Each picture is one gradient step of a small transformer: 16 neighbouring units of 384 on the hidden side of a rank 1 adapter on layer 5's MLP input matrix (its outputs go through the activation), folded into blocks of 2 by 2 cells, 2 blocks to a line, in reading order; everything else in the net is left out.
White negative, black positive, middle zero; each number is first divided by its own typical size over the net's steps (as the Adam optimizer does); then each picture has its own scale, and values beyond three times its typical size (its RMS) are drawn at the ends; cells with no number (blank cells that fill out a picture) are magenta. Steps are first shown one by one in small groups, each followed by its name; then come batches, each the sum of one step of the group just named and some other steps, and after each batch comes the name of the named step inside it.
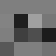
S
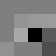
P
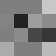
S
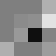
P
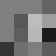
S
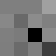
P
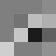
P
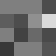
S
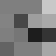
S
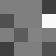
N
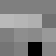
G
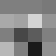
G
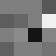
N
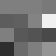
N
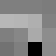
G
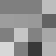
G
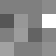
N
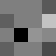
N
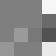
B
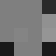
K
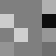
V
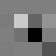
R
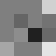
B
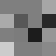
V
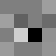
V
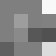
B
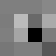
R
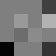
K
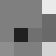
B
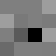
V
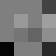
K
